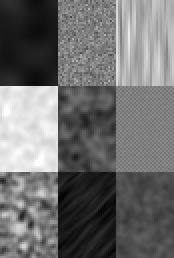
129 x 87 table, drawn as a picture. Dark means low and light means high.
The table splits into 3 rows of 3 panels. Panel 1,1: very low, smooth, faint in contrast. Panel 1,2: middling, fine-grained. Panel 1,3: high, streaked downward. Panel 2,1: very high, blotchy, faint in contrast. Panel 2,2: low, blotchy. Panel 2,3: middling, checkered, faint in contrast. Panel 3,1: middling, blotchy, strong in contrast. Panel 3,2: very low, slanting up to the right, faint in contrast. Panel 3,3: low, blotchy, faint in contrast.
